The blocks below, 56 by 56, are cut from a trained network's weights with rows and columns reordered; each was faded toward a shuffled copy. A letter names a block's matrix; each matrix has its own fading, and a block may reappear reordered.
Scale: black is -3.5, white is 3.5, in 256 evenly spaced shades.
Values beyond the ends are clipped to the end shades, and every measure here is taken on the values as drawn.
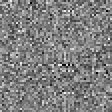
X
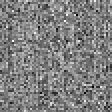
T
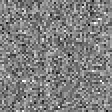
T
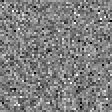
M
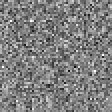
T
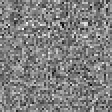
X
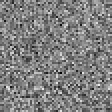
X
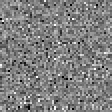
M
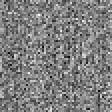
T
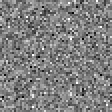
M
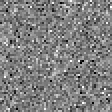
M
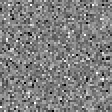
M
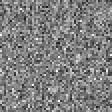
T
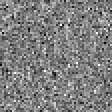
M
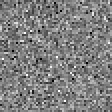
M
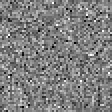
M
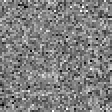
M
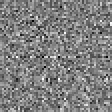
X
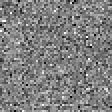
M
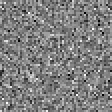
M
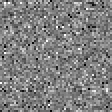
M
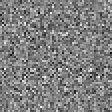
X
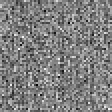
T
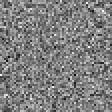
T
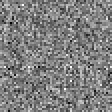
T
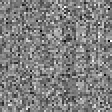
T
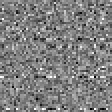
X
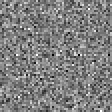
T
